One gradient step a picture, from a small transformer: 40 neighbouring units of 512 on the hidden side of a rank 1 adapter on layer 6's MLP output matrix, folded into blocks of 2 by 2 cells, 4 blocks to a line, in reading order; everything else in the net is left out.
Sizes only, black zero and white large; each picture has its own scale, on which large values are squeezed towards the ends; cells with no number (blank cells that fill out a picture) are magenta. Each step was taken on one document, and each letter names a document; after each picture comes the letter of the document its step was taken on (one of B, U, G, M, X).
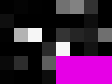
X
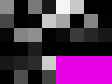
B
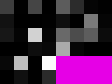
X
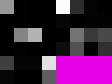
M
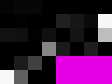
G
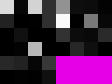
B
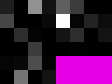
B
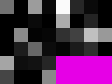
M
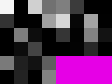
B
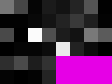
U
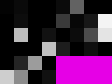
G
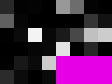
X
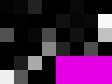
G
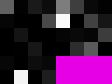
B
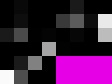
G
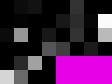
G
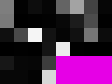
U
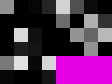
M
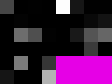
M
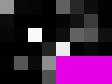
X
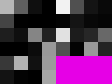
X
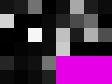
U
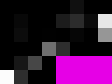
G
